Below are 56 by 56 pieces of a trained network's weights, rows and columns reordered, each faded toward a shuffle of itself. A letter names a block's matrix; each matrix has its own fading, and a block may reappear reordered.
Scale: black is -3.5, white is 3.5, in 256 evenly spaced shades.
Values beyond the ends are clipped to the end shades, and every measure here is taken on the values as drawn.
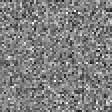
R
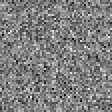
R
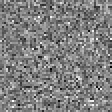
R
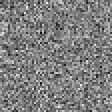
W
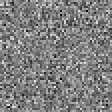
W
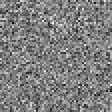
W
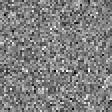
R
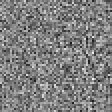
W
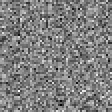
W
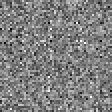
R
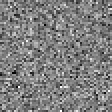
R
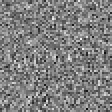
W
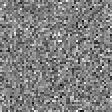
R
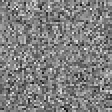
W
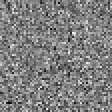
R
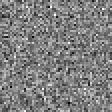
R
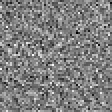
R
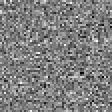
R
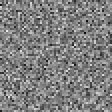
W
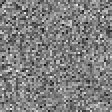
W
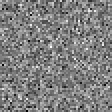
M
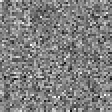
M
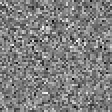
R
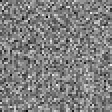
W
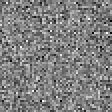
M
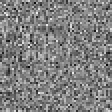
W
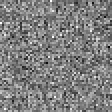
M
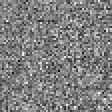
M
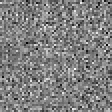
M
